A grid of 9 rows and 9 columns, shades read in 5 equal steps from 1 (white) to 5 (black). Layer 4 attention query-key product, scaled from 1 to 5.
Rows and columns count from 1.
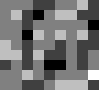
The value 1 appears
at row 8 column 9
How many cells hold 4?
23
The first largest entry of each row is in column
4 4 9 3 3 3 5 5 3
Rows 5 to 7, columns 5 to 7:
3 4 3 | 4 4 3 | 5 5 3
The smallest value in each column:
2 2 2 2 3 2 2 2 1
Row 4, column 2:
3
